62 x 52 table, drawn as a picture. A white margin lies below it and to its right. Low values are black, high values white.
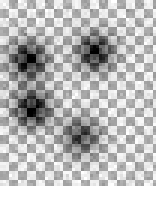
Average level on the scale: 70%. Dips: four. Ninth with the lowest average: middle left. Odd rows or columns: none.
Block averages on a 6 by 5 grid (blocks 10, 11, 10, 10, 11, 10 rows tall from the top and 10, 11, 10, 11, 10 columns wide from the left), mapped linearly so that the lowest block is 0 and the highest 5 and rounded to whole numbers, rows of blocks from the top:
55555 / 22215 / 22445 / 10455 / 44045 / 55555
